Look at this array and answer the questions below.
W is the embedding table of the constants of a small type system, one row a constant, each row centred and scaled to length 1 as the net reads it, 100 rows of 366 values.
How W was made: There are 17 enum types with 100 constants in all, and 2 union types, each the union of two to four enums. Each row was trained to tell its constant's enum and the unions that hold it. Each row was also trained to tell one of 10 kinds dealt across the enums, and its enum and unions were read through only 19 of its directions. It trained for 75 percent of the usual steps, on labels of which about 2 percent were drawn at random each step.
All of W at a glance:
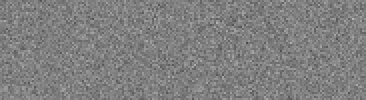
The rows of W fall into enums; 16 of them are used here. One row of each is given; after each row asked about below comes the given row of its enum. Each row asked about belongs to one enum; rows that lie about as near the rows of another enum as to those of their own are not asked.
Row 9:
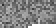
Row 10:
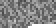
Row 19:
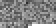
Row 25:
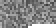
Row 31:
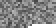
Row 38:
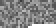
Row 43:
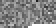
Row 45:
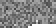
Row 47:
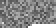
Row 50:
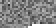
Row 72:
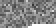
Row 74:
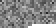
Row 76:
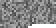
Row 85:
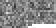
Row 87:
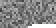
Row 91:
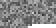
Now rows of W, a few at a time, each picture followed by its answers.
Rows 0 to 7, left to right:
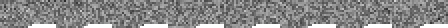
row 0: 45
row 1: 10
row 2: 31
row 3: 76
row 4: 50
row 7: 45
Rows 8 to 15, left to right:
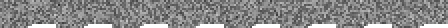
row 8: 47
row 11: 9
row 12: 25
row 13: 19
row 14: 19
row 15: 31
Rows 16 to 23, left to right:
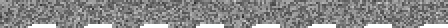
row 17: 38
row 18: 9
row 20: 10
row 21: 91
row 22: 19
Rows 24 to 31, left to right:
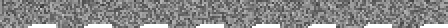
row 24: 74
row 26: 25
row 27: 38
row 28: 76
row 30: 19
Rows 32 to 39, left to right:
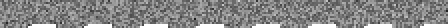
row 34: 50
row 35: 9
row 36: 38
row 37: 10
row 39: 91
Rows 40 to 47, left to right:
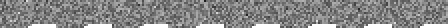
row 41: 76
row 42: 9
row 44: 10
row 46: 19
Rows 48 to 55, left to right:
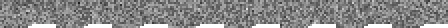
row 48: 9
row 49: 31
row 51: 91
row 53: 50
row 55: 45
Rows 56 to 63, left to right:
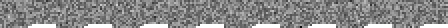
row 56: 25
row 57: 38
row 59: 50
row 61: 87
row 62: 91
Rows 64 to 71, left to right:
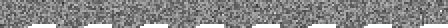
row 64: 87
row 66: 19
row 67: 47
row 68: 25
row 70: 87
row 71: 50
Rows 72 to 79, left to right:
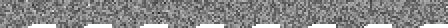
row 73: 9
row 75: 31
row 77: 91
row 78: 45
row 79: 9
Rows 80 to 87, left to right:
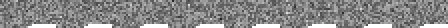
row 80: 91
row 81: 31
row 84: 38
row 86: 74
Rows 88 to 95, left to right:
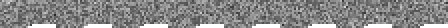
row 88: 25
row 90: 87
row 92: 25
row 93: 87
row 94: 74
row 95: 19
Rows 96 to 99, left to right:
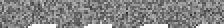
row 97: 25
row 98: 87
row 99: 45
